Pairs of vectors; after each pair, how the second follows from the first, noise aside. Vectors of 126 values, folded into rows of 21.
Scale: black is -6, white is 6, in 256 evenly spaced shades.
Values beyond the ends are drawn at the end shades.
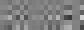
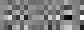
scaled up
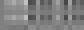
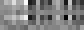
scaled up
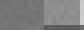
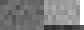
scaled up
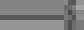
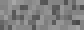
shuffled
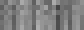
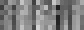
scaled up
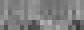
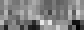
scaled up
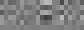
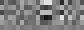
scaled up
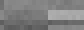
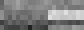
scaled up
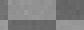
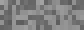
shuffled
